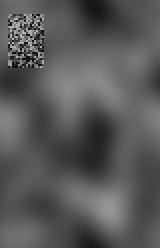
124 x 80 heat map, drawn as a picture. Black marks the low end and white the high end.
Odd patch: rougher, in the top left. Roughest part: top left. Slope: none. Mirror symmetry: none.
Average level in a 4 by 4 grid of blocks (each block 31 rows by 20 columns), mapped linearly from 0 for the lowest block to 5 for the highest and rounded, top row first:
4313
2554
3103
3243
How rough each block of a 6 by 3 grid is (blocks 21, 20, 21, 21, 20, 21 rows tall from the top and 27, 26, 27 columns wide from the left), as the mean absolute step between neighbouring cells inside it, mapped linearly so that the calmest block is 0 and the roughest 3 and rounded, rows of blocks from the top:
3 0 0 / 3 0 0 / 0 0 0 / 0 0 0 / 0 0 0 / 0 0 0
